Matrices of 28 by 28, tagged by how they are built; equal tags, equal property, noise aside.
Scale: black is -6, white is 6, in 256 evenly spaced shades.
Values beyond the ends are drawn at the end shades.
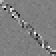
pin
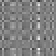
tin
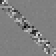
pin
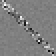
pin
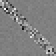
pin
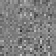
tin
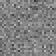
tin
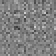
tin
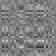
tin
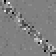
pin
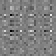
tin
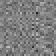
tin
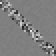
pin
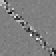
pin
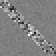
pin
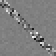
pin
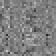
tin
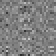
tin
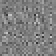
tin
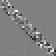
pin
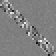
pin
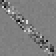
pin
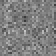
tin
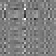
tin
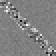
pin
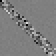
pin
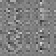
tin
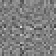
tin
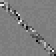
pin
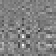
tin
